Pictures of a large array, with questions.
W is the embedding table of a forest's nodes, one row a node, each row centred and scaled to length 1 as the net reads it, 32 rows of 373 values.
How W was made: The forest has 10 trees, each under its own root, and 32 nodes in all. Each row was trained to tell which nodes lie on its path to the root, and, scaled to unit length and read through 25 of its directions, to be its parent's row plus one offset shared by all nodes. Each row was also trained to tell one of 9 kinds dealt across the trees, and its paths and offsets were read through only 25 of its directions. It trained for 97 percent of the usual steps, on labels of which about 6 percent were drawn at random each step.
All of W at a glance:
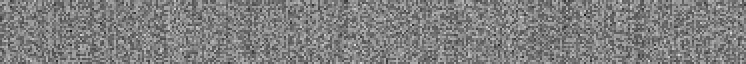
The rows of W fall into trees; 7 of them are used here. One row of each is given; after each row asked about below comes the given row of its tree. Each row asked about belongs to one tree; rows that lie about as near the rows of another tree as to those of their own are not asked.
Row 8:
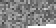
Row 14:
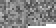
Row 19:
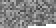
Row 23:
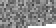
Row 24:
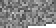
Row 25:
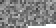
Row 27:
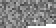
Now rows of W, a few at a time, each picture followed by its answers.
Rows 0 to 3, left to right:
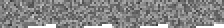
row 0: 14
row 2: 27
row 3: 14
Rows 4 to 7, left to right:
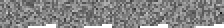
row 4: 14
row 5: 23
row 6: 8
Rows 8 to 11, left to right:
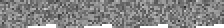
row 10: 24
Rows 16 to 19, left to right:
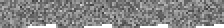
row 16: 23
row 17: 25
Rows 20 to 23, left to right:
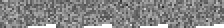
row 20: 24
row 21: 8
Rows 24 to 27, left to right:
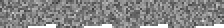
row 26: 27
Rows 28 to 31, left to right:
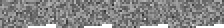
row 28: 23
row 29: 14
